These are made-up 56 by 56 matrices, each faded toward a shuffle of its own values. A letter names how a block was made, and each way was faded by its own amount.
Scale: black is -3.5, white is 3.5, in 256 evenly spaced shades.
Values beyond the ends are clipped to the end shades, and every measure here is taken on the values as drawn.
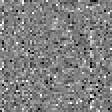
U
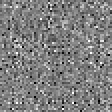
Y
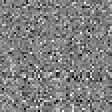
Y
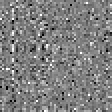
U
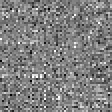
U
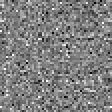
Y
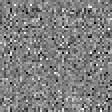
Y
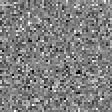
Y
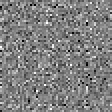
Y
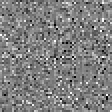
Y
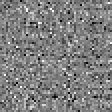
Y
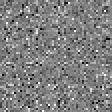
U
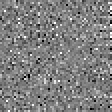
U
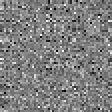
Y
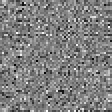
Y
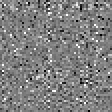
U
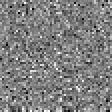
Y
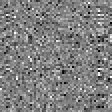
Y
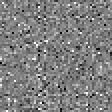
U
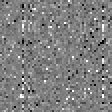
U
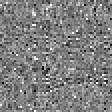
Y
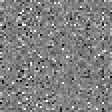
U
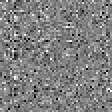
U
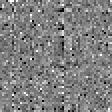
U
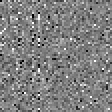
U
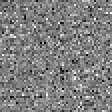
Y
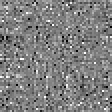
U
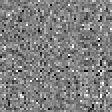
Y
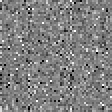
U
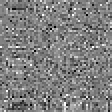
Y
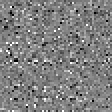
U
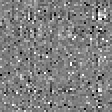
U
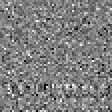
Y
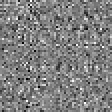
Y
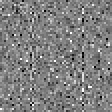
U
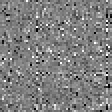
U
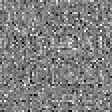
Y
